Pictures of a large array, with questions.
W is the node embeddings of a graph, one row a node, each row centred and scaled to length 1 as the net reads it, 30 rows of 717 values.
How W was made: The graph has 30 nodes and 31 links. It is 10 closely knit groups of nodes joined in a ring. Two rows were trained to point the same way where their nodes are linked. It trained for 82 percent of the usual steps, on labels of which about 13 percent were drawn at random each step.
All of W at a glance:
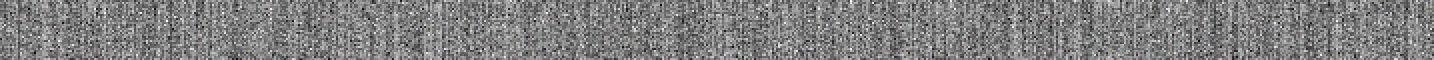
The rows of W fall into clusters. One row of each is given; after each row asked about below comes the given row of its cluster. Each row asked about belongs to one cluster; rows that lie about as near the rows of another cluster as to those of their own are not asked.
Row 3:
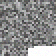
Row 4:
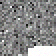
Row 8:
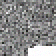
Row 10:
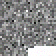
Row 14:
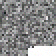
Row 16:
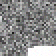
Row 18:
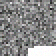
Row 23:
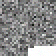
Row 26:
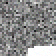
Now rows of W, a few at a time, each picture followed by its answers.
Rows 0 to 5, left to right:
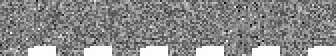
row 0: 26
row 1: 14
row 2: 3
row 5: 3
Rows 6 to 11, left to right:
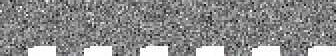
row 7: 10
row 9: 18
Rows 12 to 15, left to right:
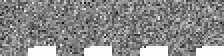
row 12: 23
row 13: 18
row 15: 4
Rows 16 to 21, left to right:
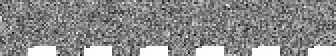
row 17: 8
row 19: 26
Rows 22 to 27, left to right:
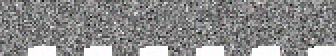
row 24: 16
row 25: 8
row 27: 14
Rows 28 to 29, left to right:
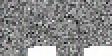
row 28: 23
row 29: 16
